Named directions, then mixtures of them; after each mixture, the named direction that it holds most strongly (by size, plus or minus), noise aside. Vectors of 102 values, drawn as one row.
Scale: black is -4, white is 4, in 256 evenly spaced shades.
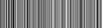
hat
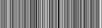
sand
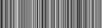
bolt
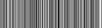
sand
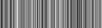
bolt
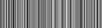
hat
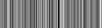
sand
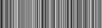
bolt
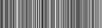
bolt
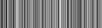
bolt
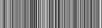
sand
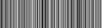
bolt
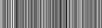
hat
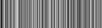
bolt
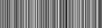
sand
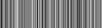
bolt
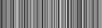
bolt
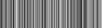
bolt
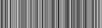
bolt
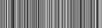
hat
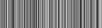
sand
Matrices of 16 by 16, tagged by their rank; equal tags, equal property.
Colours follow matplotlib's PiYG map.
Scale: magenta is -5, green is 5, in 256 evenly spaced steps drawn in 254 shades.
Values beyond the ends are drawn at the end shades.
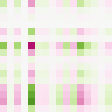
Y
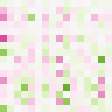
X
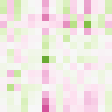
X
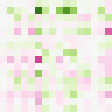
X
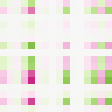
Y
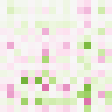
X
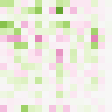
X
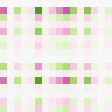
Y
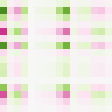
Y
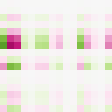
Y
